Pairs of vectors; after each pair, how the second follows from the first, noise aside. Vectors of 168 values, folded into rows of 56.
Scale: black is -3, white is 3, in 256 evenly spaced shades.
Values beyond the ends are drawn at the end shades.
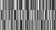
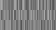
shrunk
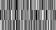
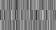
shrunk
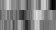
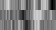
copied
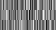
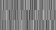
shrunk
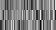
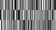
reversed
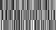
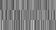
shrunk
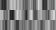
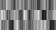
reversed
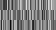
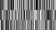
shuffled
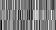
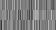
shrunk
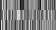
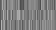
shrunk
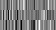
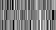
shuffled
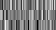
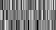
copied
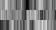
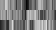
copied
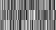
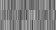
shrunk
